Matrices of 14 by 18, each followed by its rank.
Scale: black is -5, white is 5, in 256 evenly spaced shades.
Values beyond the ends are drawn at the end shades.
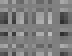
one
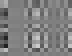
one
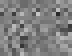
three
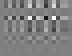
one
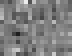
three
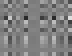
one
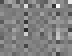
three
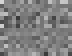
three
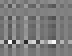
one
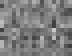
three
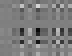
one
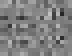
three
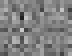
three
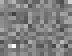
three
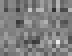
three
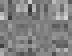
three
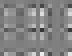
one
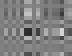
one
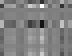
one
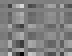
one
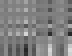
one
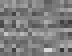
three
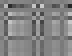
one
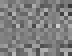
three
